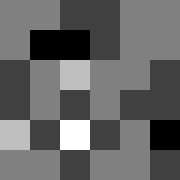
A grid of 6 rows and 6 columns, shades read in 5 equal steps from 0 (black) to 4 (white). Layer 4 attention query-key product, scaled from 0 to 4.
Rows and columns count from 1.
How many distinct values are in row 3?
3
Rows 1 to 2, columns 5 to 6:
2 2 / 2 2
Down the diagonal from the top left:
2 0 3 2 2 1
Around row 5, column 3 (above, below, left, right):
1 1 1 1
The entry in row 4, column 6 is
1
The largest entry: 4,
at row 5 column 3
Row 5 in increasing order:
0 1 1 2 3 4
